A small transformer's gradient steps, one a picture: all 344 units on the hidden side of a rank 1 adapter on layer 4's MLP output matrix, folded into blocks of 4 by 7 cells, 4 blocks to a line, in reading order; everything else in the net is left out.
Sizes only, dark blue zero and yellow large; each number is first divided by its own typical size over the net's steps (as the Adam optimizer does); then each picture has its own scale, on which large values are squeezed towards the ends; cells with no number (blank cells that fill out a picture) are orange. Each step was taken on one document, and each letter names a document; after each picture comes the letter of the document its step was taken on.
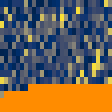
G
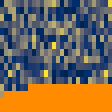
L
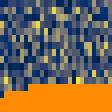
G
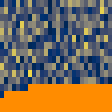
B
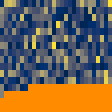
L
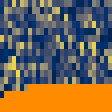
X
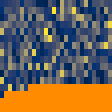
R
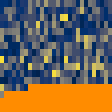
G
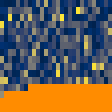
G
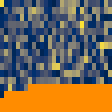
R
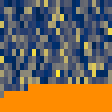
G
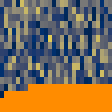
X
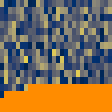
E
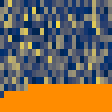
X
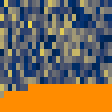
B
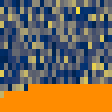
B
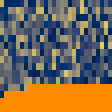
E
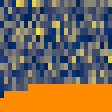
L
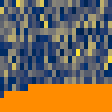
L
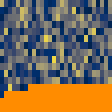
E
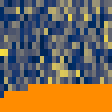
R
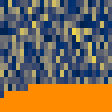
B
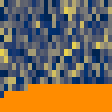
E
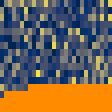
L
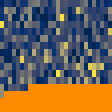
G
